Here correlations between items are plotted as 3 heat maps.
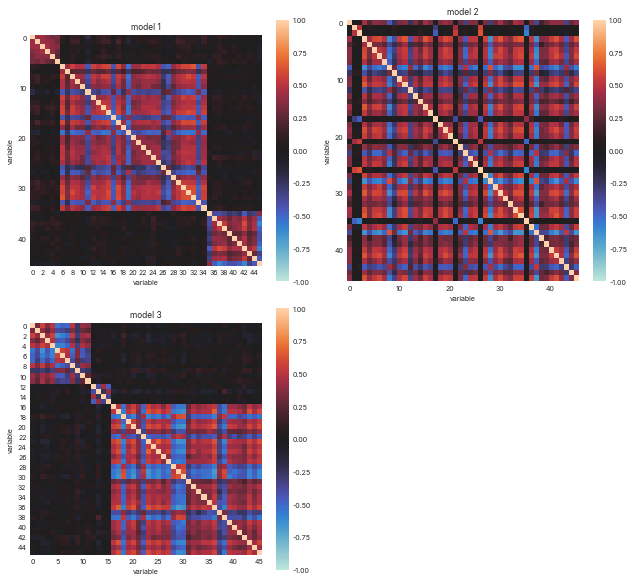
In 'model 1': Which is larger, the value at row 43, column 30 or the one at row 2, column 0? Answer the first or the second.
the second
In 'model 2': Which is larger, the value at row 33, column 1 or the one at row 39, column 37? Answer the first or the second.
the first
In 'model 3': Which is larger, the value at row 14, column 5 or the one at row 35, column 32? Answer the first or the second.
the second
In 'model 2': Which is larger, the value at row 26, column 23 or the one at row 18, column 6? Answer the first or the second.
the second
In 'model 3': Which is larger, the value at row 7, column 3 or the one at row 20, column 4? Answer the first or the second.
the second
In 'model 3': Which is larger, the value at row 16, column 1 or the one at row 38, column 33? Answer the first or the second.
the first
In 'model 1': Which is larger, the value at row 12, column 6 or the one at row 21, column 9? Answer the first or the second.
the first
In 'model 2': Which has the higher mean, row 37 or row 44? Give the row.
44
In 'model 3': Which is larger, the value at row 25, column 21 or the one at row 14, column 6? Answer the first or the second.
the first
